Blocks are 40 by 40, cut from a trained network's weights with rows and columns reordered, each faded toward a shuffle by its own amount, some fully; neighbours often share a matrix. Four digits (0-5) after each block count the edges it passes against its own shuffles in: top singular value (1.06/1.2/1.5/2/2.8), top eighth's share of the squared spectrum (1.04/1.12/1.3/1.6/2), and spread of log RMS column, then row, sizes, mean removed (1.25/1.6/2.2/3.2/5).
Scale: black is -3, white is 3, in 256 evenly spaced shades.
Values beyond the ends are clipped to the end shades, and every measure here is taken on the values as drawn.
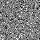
0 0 1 0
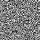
2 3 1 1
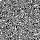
0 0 0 0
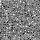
0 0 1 0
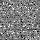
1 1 0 0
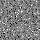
0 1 0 0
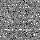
2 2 1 0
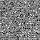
1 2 1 0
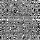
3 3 3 1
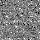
1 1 0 1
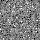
0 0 0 0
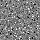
0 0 0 0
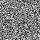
0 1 0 0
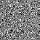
3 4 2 2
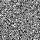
1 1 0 0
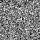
1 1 0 0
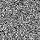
2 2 0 0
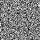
2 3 1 0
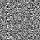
3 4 2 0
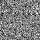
1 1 0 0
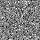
1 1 0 0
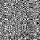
3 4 1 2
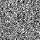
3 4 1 1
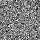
1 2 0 0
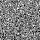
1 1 0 0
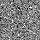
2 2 0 0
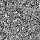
0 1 0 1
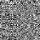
3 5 2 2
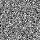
1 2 0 1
